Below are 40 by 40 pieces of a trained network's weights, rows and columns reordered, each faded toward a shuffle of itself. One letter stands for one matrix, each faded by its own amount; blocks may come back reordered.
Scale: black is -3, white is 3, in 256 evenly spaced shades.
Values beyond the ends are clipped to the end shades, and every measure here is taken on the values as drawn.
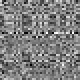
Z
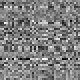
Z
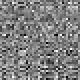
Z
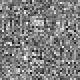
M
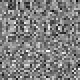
M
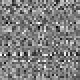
Z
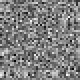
M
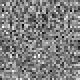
M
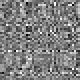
Z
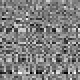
Z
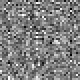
M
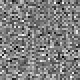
M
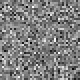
M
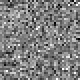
M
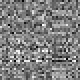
Z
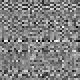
Z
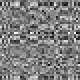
Z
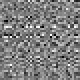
Z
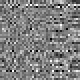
Z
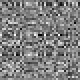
Z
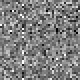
M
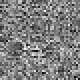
M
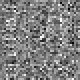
M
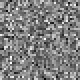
M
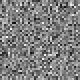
M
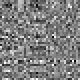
Z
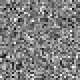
M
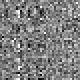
M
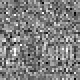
M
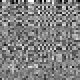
Z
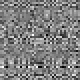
Z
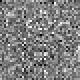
M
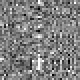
M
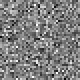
M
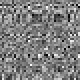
Z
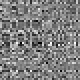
Z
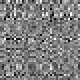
Z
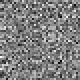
M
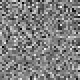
M
